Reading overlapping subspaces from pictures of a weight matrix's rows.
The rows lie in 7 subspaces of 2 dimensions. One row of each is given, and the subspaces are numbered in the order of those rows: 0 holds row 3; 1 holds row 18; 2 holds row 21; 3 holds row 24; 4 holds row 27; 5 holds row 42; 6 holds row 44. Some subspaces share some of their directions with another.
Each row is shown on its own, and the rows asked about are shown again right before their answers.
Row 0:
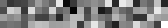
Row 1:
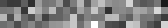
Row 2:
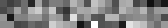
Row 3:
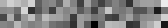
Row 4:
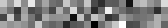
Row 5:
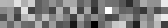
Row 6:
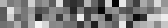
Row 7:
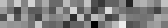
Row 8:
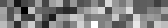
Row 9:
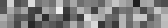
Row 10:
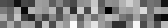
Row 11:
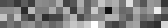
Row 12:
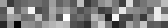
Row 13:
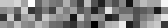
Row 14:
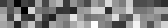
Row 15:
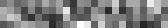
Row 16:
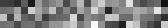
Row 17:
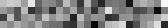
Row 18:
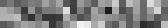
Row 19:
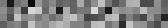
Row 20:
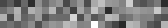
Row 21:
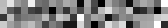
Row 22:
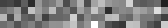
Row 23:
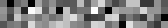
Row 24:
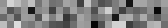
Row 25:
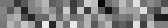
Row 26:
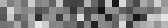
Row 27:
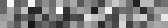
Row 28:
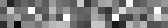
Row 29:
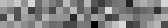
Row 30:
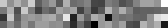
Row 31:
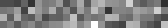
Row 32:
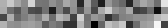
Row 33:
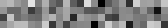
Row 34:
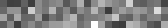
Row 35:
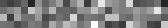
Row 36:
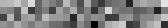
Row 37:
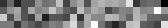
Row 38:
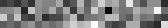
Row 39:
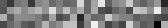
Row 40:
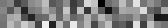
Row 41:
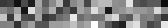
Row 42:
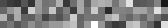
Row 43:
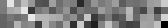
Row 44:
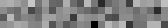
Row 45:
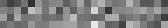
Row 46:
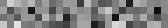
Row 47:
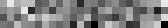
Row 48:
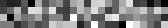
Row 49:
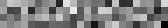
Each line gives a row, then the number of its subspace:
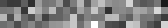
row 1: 0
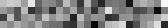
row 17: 2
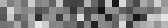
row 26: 5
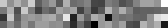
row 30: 3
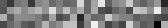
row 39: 2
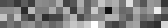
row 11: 1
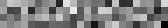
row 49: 5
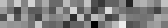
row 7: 0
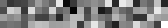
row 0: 5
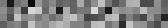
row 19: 4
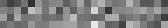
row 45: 4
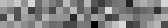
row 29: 0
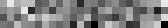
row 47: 0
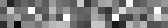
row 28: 3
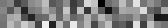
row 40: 6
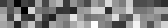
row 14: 2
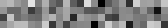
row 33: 6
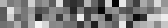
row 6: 5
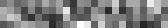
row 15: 1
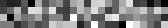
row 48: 1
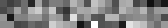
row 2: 1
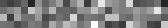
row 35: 6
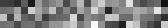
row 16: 5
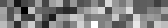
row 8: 2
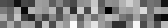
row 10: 6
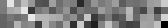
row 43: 0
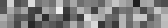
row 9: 4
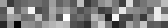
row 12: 3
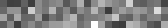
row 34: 3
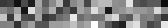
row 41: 2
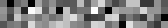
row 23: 4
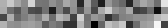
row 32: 2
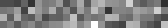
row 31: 1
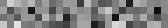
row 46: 3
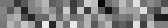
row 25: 6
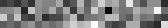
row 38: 1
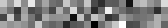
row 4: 0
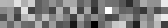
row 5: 6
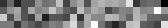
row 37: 4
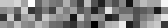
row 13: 5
